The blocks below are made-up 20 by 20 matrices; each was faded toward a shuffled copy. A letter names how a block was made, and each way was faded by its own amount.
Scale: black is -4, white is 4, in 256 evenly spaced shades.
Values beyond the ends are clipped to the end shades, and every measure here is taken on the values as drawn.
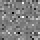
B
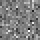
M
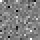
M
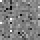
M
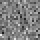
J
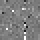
M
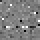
B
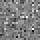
M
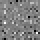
B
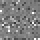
B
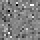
M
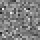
J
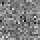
J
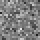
J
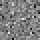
M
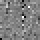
M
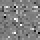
B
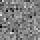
M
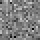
M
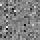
M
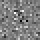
M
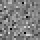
M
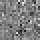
M
